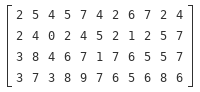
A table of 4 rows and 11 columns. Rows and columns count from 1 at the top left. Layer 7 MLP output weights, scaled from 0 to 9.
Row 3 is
3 8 4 6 7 1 7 6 5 5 7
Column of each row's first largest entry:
5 11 2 5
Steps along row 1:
up down up up down down up up down up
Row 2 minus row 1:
0 -1 -4 -3 -3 1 0 -5 -5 3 3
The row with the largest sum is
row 4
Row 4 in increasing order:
3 3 5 6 6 6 7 7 8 8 9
